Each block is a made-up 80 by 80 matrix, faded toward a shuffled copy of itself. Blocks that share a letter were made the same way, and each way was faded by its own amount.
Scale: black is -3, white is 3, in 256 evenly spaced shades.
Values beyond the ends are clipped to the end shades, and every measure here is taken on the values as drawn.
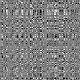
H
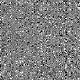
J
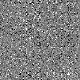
J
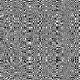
H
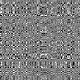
H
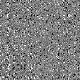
J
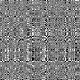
H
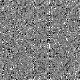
J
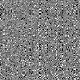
J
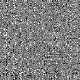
J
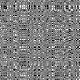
H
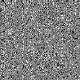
J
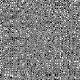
J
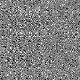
J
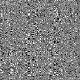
J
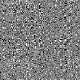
J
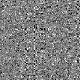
J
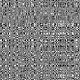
H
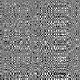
H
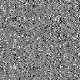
J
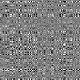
H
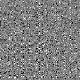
J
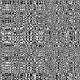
H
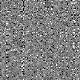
J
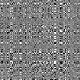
H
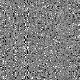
J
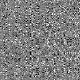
J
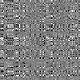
H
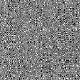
J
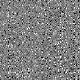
J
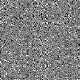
J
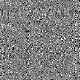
J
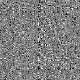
J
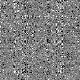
J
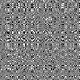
H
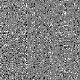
J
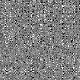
J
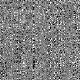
J
